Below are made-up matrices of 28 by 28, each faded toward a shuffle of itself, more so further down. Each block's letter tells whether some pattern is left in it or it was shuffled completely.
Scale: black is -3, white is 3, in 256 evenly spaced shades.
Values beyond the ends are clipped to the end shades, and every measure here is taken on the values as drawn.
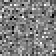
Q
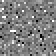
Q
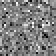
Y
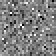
Q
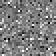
Q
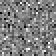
Q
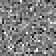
Q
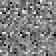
Y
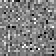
Y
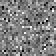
Q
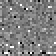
Y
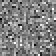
Q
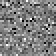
Y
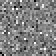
Q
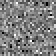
Q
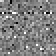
Y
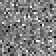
Q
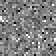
Q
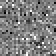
Y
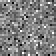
Q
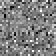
Y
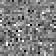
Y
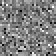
Q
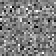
Y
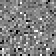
Y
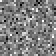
Q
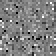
Y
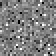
Q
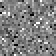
Q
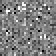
Y
